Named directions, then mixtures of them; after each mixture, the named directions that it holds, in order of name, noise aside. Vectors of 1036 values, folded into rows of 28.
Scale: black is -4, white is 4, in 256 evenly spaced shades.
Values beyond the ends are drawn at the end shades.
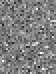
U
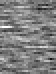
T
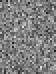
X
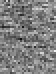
T, U, X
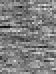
T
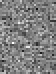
T, U, X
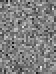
X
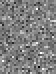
U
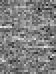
T, U, X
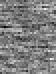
T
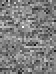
T, U, X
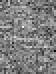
T, X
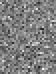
U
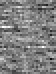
T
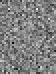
U, X
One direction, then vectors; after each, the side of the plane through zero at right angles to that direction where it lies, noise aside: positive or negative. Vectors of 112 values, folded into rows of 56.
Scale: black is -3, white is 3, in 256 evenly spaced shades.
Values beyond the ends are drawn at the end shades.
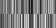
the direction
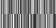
negative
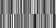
negative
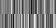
positive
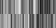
positive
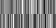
negative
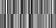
positive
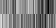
negative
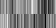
negative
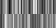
positive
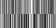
negative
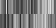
positive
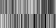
negative
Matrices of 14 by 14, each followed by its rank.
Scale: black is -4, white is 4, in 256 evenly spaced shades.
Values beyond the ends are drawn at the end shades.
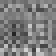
three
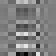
one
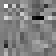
three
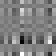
one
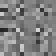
three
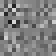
three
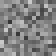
full rank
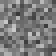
full rank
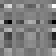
one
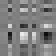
one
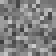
full rank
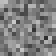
full rank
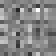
three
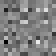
three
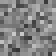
full rank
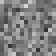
full rank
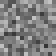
full rank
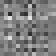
three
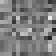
three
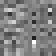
three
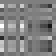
one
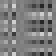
one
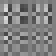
one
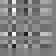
one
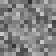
full rank
